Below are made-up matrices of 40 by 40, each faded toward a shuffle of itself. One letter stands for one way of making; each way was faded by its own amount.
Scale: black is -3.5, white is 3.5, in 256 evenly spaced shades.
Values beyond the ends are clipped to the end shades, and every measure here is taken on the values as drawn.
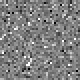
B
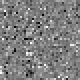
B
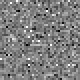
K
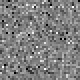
K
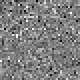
K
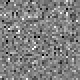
B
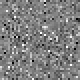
B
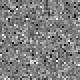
K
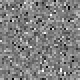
K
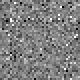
B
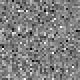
B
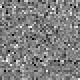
K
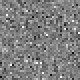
K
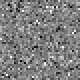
K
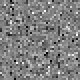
B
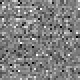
B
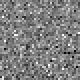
K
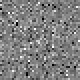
B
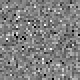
K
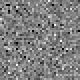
K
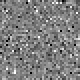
K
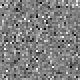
B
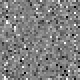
B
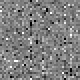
B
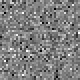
K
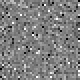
B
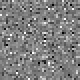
B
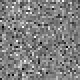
B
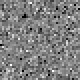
K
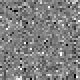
B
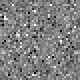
B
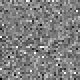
K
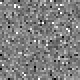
K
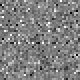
K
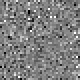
B
